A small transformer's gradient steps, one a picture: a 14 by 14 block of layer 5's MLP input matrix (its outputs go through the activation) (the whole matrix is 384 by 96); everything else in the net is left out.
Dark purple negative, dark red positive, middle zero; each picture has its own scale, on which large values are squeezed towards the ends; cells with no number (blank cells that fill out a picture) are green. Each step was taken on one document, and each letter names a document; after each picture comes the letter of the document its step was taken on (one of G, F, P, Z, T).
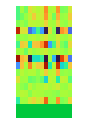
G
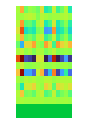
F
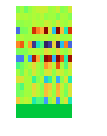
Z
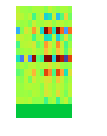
Z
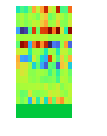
G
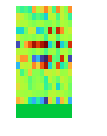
G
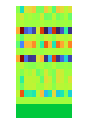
F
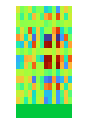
Z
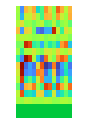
F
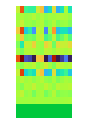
F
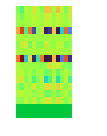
Z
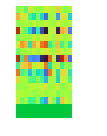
G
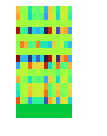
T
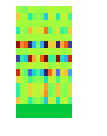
T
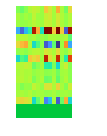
Z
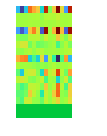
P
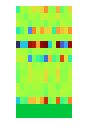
G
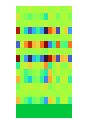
T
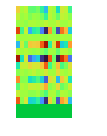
T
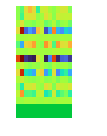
F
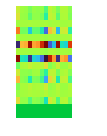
T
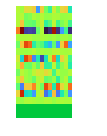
F
